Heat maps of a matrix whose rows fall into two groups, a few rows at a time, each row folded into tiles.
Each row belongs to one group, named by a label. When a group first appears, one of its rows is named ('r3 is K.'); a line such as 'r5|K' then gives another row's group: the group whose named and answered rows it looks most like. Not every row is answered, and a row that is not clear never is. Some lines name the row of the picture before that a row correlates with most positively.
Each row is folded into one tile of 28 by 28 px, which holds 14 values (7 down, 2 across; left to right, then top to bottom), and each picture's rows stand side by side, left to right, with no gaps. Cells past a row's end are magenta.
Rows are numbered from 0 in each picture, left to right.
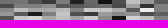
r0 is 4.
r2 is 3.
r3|3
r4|4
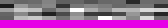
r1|3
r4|3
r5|3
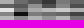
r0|3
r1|3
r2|3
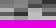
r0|3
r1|3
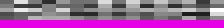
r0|4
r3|4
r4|4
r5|4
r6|4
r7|4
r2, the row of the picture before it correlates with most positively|0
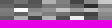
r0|4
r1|4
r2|3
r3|4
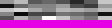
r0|4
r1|3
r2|3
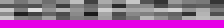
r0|3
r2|4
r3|4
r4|4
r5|3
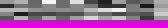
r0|4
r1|4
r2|4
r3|3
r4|3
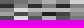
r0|4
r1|4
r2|4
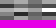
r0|4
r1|4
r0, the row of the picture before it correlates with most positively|1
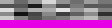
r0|3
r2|3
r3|3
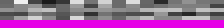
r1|3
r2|4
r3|4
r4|4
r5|3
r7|3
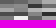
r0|3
